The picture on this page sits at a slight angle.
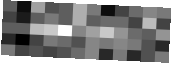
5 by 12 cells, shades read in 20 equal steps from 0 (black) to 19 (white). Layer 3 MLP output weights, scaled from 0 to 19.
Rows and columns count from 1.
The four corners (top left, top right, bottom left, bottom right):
7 9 9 9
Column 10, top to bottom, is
8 5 8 9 3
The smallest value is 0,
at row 4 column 2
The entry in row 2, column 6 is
13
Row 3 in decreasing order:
19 15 15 14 12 11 11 10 8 7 7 7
